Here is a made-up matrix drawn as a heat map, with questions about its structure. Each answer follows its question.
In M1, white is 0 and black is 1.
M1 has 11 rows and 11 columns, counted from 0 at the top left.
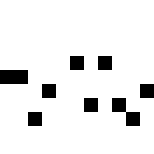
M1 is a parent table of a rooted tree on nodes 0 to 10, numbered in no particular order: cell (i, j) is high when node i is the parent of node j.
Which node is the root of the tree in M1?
4
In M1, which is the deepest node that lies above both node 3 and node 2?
7
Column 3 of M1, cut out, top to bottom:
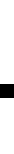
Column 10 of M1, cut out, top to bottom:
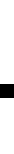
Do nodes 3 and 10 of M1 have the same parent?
yes
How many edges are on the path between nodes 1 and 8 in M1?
4
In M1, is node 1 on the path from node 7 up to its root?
no
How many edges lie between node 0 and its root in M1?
2
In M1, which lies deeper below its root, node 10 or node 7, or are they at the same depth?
node 10
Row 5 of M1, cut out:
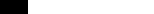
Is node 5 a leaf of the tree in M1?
no
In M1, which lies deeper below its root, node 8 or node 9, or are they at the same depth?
node 9
